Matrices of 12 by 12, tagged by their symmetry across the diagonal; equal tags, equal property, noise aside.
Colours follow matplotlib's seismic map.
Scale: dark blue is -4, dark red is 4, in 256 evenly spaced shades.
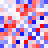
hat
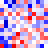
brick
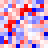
hat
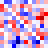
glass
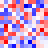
glass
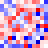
hat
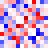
hat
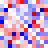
glass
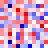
brick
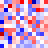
glass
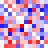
glass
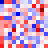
brick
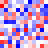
brick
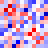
hat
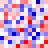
hat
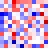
glass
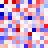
glass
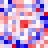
hat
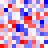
glass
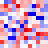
brick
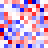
glass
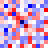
hat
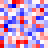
brick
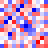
hat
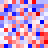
brick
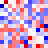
glass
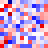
brick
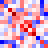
hat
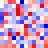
brick
